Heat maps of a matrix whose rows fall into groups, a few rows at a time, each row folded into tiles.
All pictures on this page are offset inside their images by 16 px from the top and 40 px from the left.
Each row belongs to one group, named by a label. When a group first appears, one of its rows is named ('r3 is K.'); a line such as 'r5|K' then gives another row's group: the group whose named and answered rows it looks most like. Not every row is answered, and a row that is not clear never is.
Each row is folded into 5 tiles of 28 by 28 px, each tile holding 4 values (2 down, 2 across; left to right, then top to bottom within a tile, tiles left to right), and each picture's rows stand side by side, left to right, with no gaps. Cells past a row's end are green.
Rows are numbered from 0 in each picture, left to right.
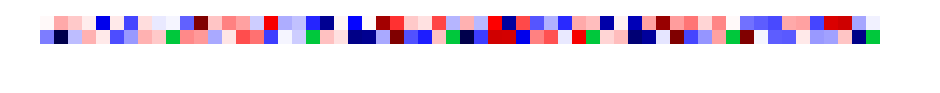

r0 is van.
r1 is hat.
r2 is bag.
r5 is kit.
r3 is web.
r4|bag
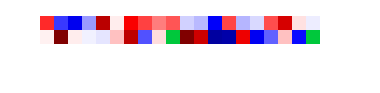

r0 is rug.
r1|kit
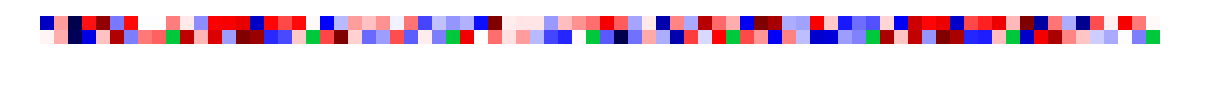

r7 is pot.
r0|bag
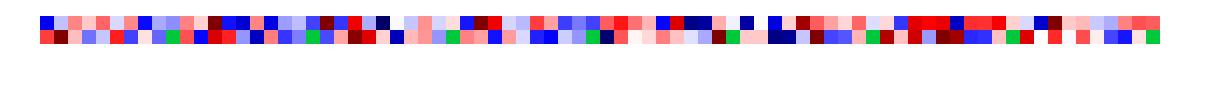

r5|bag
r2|pot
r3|hat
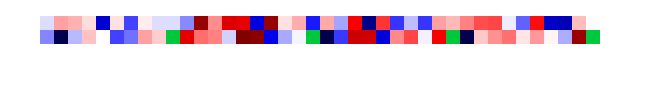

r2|web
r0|van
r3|web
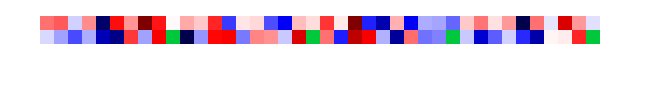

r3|van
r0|van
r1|web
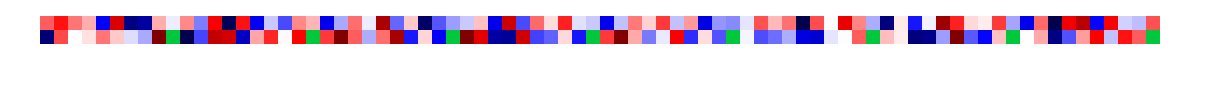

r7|bag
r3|kit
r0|web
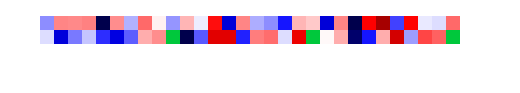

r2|bag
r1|web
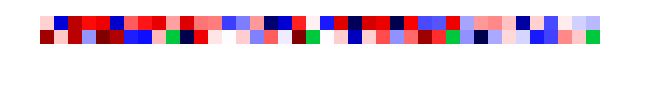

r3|van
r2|bag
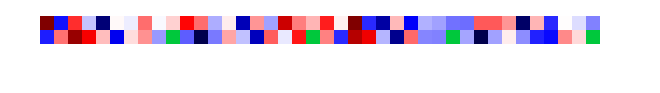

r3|van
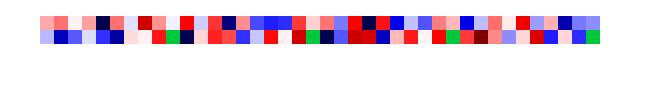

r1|web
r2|web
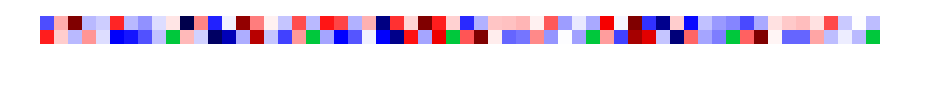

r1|bag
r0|hat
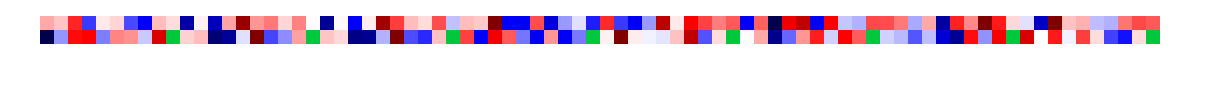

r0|web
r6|van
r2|bag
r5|bag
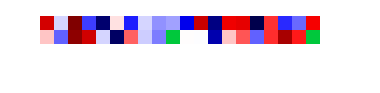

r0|pot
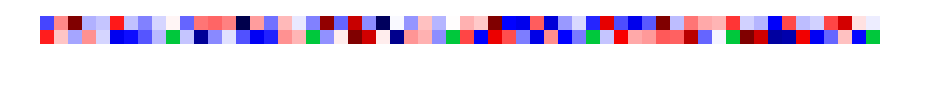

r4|rug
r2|pot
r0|hat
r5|kit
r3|pot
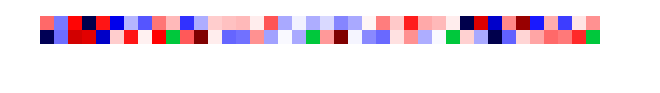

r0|web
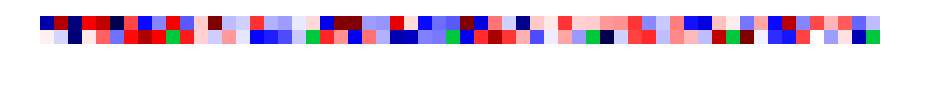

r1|hat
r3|pot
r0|bag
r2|hat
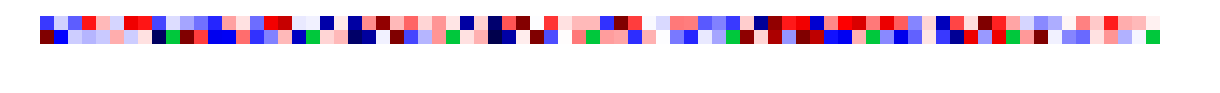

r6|van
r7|rug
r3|bag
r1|kit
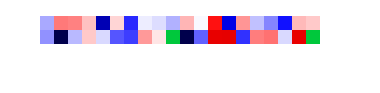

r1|web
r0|van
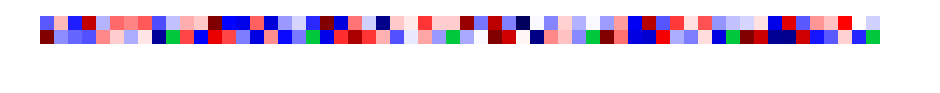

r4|kit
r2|pot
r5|kit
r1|pot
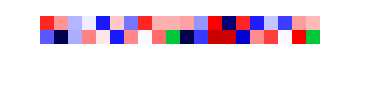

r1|web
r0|van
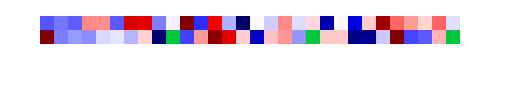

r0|kit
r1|pot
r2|bag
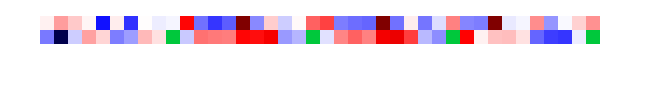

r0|van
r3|hat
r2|rug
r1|rug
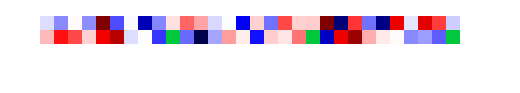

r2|pot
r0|rug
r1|van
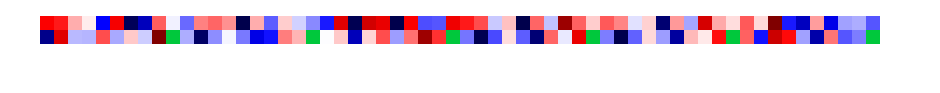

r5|pot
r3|van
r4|van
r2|bag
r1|van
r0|web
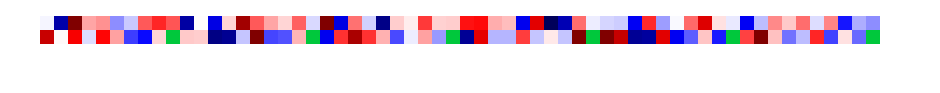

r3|web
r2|pot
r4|kit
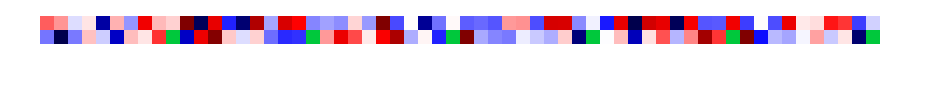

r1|pot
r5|kit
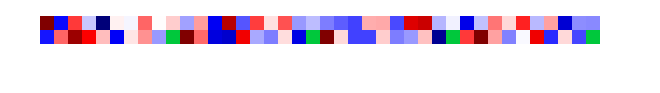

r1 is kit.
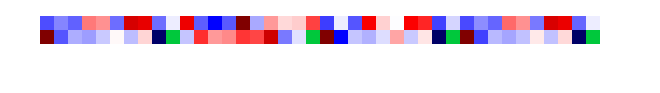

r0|kit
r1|rug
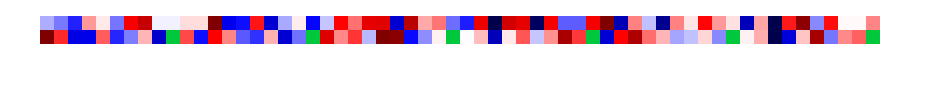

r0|kit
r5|bag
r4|pot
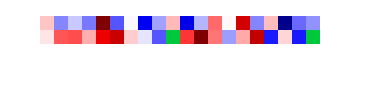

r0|rug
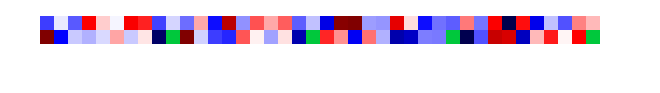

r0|kit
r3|web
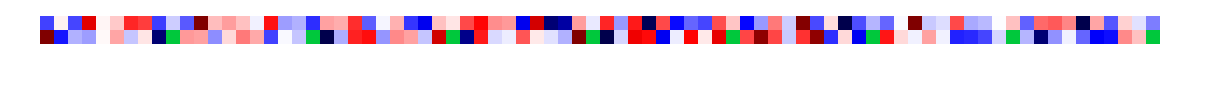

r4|web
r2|web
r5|rug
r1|hat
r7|van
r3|web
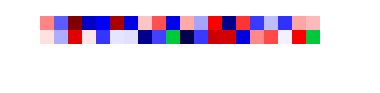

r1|web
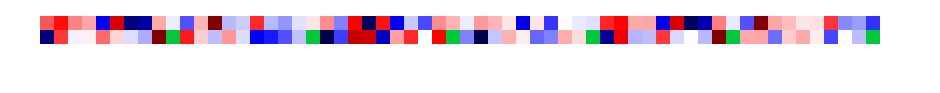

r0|web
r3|van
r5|hat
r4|web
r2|web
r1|hat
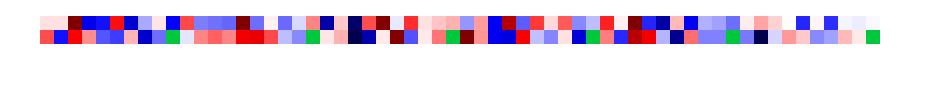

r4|pot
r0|pot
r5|van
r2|bag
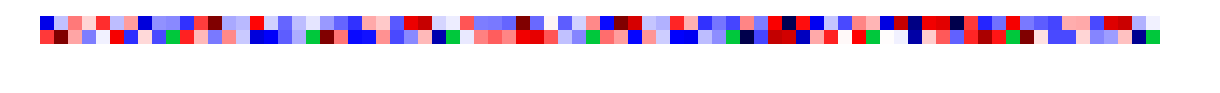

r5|web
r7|kit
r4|hat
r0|rug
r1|hat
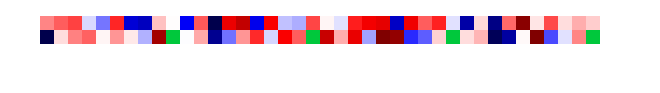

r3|bag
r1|bag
